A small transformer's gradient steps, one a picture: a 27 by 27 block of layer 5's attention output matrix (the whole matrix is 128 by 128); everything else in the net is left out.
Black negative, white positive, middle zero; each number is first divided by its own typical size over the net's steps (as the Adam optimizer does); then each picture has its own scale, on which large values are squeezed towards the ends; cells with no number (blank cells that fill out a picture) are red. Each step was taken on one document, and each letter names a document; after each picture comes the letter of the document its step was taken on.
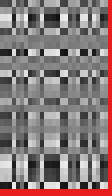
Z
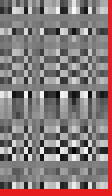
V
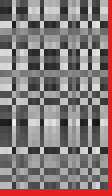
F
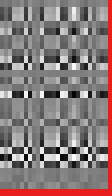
V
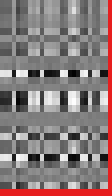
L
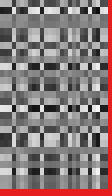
F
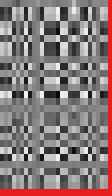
V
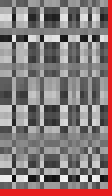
Z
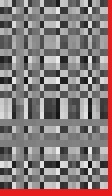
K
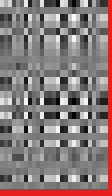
V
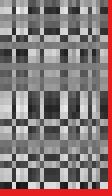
Z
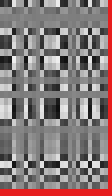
K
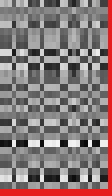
F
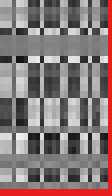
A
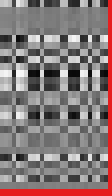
A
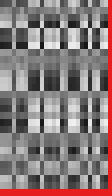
A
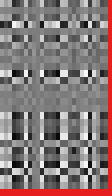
K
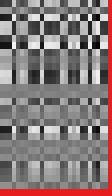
F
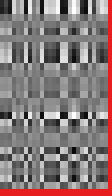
V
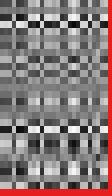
A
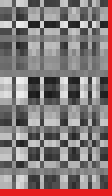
A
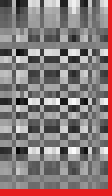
L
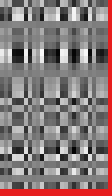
V
